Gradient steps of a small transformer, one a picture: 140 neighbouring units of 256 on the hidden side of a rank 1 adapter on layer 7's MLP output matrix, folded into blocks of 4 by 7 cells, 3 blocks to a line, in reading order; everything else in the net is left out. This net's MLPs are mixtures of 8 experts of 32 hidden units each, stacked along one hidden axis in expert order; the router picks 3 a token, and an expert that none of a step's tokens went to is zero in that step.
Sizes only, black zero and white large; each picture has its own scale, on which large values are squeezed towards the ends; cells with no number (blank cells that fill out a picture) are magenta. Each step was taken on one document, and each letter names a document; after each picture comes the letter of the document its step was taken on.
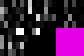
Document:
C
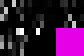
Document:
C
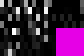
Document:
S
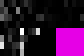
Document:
C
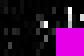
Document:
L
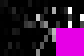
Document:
L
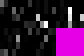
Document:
L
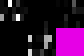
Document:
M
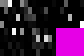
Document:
S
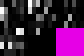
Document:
C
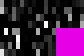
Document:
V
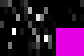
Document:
S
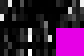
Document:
M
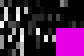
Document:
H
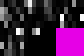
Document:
C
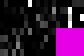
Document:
L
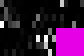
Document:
H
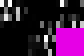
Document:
H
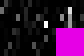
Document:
L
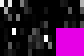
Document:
S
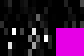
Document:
S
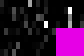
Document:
L
